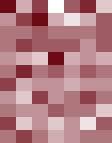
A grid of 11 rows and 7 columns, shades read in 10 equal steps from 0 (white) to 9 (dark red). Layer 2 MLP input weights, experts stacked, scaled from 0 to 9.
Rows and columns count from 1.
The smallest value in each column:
4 2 2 0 1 1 2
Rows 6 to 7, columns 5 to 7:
4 6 5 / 3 4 4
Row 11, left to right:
5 7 5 3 4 5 5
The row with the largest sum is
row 4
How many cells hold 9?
3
